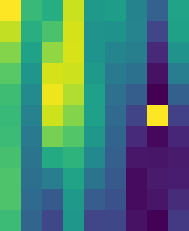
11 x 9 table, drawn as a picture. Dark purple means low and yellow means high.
The ninth with the highest average is the top left. The bottom right is the calmest part. One lone cell stands out, far higher than its neighbours. The middle right is the roughest part. There is an overall slope up to the top left.
